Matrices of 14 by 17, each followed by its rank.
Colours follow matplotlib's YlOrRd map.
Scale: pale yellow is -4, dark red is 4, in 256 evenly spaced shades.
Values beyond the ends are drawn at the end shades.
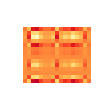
one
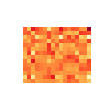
three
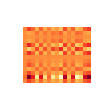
one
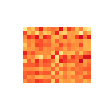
three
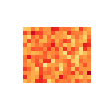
full rank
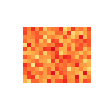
full rank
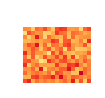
full rank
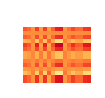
one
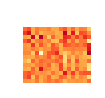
three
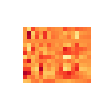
three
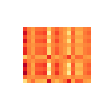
one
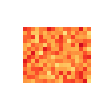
full rank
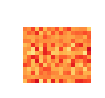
three
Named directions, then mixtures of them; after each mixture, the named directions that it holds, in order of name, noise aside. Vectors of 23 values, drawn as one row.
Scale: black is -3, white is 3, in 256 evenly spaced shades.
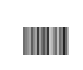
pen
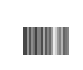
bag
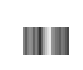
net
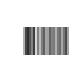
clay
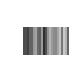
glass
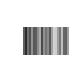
bag, clay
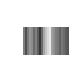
net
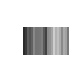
bag, glass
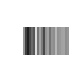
clay, glass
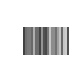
clay, glass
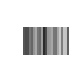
glass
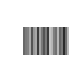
pen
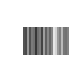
bag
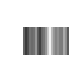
glass, net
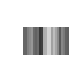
bag, net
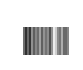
bag, clay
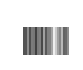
bag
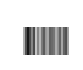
clay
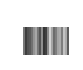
glass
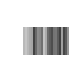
glass
